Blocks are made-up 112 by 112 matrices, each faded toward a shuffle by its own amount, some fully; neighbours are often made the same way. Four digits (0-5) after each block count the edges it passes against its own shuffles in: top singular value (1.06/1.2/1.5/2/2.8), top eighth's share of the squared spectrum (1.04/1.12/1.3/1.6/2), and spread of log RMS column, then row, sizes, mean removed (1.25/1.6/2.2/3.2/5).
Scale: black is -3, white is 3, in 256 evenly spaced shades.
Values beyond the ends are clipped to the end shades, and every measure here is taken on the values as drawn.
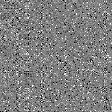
4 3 2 1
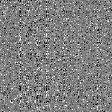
4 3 3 1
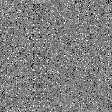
3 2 1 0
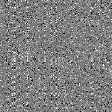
4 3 2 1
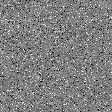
2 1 0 0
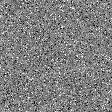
0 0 0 0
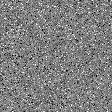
0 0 0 0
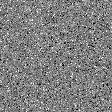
0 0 0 0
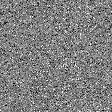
0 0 0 0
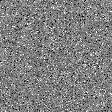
0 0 0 0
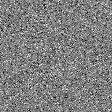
0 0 1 0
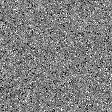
0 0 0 0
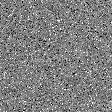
0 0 0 0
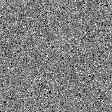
0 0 1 0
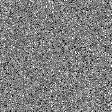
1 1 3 0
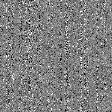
1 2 4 0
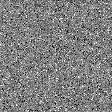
0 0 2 0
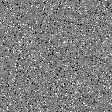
2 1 0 0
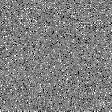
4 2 0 1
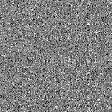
4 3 2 2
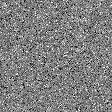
1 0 0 0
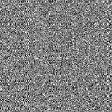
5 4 3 3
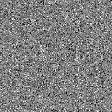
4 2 1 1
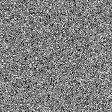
2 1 0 0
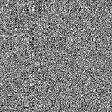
4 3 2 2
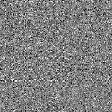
4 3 2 2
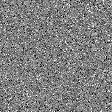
2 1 0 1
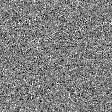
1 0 0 0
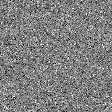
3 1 0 0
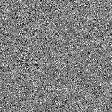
3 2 1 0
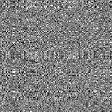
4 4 3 3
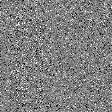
1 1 3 0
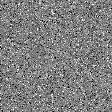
0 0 1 0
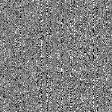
2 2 4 0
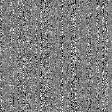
2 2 4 0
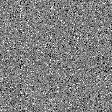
1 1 2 0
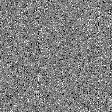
1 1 2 0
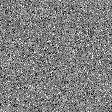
1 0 0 0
